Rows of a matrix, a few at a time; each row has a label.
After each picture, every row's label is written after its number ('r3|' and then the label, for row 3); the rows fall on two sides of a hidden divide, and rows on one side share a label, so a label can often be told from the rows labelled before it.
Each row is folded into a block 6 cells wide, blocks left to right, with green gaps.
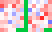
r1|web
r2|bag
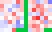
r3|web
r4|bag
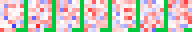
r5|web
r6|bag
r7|web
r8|web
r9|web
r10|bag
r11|web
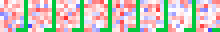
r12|web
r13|web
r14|bag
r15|web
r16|web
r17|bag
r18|web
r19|bag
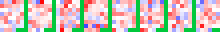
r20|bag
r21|bag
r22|bag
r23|web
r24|web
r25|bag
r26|web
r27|bag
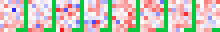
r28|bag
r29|web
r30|bag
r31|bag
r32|bag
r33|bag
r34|bag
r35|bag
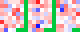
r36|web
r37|web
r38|web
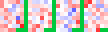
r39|web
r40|bag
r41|web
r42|web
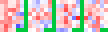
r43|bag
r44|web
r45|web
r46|bag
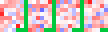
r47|web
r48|bag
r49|web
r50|web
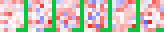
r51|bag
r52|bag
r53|web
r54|bag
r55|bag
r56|web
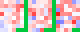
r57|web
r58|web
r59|web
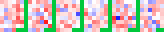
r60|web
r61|web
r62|bag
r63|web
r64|bag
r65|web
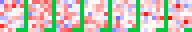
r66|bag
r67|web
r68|bag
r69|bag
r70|bag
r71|web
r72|bag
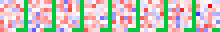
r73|bag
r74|web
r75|web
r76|bag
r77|web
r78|bag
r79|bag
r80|bag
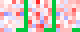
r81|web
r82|bag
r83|bag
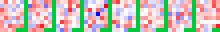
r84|bag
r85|bag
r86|web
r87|web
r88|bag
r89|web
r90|bag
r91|web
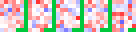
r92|web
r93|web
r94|web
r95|web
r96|bag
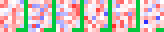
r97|bag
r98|web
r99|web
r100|bag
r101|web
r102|web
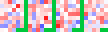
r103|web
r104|web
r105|bag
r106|web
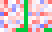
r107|web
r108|web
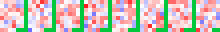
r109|bag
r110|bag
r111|bag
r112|web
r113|web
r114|bag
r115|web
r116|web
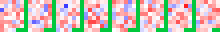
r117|bag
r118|web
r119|web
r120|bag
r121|bag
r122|web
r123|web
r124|web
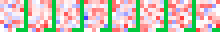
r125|bag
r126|web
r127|web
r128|web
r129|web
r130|bag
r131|web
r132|bag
